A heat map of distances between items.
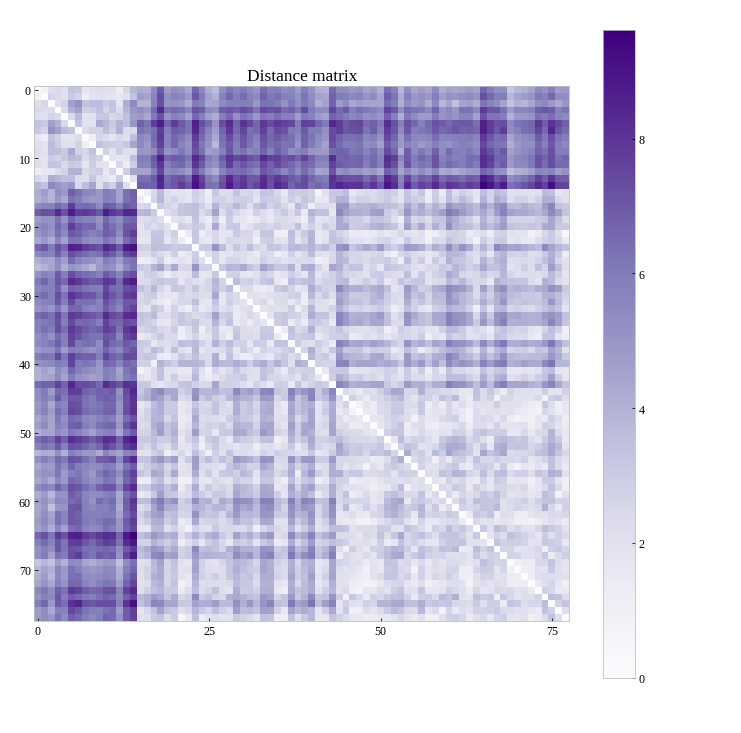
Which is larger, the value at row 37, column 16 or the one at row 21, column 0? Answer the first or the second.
the second
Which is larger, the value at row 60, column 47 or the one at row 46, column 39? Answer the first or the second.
the second
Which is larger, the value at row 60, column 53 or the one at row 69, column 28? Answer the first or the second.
the first
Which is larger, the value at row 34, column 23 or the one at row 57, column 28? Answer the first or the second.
the first
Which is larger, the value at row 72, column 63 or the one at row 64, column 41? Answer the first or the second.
the second
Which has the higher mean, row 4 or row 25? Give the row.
4
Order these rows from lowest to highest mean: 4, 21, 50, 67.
21, 50, 67, 4
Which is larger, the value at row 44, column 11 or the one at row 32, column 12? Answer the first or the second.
the first
